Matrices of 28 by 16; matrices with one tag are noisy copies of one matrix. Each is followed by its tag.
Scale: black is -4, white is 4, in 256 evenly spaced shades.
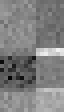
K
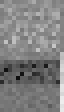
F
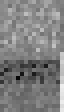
F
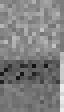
F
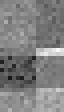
K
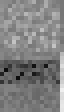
F
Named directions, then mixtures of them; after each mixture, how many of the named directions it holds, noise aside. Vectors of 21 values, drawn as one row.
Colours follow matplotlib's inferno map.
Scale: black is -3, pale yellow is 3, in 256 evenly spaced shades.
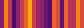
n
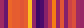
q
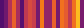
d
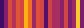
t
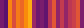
two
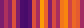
three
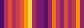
three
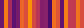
one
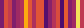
three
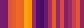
two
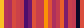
three
